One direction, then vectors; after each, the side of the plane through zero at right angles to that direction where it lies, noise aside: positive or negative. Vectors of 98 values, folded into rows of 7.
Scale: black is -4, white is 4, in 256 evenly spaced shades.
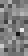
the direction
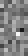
negative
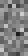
positive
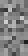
negative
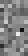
negative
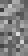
negative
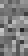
negative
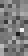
positive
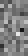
negative
